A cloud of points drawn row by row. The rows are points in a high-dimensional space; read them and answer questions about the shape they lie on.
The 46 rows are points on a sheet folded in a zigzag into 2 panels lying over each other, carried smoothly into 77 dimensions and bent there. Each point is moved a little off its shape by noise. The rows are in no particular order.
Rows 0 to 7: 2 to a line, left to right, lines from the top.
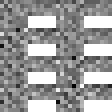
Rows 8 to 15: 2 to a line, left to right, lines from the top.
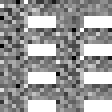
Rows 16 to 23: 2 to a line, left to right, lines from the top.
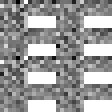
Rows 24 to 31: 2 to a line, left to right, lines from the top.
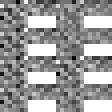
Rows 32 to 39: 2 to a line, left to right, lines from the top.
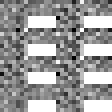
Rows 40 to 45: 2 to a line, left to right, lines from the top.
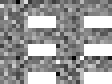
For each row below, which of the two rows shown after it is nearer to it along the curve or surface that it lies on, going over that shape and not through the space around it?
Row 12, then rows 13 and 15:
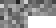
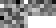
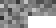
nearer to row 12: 15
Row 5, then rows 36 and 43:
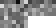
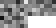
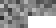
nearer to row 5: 43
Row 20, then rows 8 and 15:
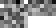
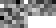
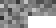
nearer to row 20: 8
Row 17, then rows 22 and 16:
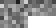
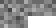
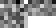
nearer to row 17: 16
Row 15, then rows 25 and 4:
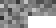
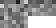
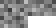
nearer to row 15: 25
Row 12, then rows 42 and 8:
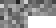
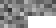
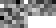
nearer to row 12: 8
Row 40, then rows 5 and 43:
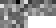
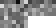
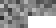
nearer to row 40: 5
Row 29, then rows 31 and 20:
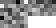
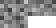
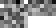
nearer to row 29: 20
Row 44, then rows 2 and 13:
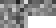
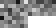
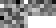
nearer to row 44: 13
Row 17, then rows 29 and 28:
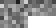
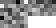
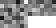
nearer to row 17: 29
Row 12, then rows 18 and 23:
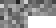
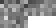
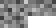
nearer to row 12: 18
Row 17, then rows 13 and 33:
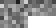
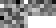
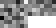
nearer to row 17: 13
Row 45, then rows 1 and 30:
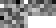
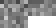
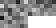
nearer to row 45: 30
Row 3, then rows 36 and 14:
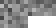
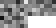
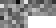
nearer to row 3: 14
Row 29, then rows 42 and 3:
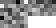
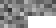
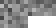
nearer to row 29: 3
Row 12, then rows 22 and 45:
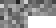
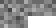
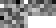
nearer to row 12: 45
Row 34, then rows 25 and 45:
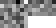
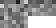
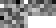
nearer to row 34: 45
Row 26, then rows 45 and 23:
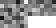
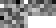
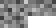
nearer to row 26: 23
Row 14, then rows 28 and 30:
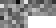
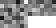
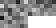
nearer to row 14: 30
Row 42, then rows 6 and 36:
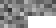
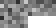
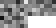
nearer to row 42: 36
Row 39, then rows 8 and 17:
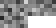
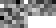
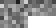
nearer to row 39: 8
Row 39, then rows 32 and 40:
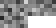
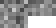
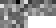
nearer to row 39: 32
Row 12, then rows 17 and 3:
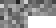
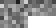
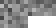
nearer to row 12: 17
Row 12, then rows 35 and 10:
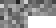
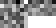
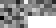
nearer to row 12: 35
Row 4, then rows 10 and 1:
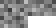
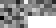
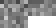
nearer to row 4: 10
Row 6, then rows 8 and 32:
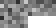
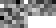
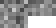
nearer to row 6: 8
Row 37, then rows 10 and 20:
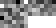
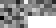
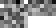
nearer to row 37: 20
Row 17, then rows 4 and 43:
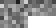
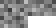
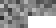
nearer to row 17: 43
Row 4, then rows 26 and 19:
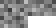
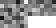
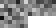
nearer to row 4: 26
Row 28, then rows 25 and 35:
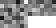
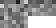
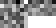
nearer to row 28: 35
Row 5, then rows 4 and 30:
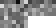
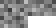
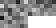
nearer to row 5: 30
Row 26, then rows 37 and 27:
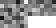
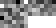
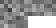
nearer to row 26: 37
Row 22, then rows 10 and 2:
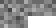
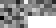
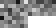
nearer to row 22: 10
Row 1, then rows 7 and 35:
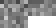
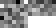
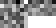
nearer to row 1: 7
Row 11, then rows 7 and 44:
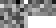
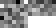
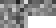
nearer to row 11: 44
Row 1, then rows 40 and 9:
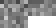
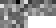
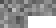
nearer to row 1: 40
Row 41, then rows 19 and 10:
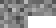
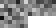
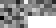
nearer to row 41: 10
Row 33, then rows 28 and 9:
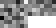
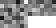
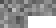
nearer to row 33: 28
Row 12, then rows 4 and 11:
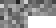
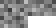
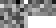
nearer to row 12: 11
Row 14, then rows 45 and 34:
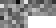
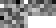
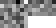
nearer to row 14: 45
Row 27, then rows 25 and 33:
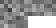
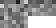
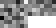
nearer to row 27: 33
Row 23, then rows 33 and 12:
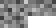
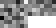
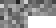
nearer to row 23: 33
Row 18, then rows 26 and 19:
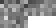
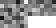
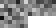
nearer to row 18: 19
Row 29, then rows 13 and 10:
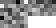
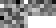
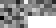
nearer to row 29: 13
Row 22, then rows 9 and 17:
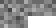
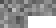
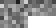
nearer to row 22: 9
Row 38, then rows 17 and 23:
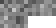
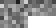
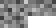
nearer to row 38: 23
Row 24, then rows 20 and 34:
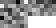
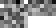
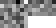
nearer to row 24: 20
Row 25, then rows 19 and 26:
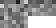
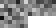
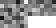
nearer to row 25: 19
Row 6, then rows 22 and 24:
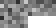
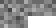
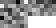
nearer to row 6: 24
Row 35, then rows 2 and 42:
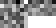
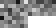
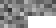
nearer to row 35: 2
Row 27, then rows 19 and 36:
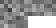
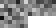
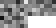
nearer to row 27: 36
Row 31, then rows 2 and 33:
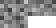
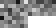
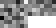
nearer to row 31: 33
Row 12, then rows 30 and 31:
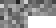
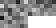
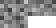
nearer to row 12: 30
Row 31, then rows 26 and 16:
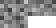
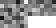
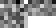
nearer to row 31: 26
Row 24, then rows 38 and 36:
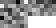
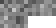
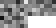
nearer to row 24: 36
